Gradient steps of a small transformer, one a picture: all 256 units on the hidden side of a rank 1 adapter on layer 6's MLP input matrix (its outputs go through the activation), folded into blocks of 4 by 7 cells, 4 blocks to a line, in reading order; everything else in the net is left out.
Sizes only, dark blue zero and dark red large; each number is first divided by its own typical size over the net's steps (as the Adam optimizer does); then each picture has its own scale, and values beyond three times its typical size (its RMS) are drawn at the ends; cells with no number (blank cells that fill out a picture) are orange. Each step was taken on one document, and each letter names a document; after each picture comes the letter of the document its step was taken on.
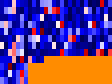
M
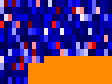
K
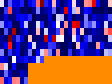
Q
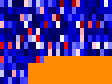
Q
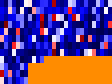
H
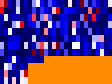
K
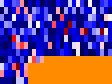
M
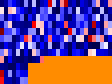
H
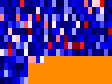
Q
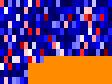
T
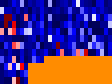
M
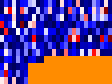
H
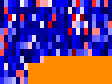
H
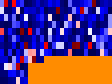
K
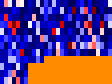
T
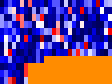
Q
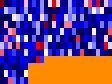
Q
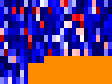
H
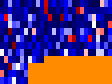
M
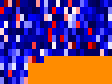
K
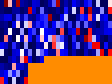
T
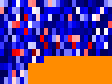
M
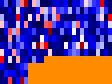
Q
